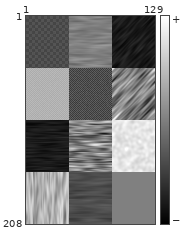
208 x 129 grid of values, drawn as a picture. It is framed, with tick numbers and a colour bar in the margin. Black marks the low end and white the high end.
It is made of 4 by 3 panels. Panel 1,1: low, checkered, faint in contrast. Panel 1,2: middling, streaked across, faint in contrast. Panel 1,3: very low, slanting up to the right, faint in contrast. Panel 2,1: high, checkered, faint in contrast. Panel 2,2: low, checkered. Panel 2,3: middling, slanting up to the right, strong in contrast. Panel 3,1: very low, streaked across, faint in contrast. Panel 3,2: middling, streaked across, strong in contrast. Panel 3,3: very high, blotchy, faint in contrast. Panel 4,1: high, streaked downward. Panel 4,2: low, streaked across, faint in contrast. Panel 4,3: middling, flat.
